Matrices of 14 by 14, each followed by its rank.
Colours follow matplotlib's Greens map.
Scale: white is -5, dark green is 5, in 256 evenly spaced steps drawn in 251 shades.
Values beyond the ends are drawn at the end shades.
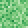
full rank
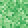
full rank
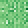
three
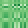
one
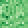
three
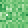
three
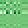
one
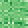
three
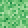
full rank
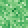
full rank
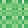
one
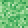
full rank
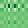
one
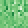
three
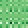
one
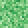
full rank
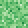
full rank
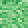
three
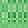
one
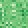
three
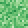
full rank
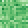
three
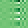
one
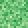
full rank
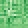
three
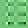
one
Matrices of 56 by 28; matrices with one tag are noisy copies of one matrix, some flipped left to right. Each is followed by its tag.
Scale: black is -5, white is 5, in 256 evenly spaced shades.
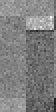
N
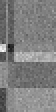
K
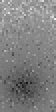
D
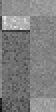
N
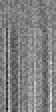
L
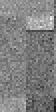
N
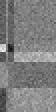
K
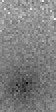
D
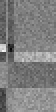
K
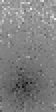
D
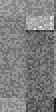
N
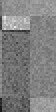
N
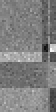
K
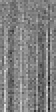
L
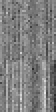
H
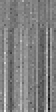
L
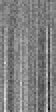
L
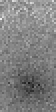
D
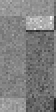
N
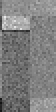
N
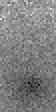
D
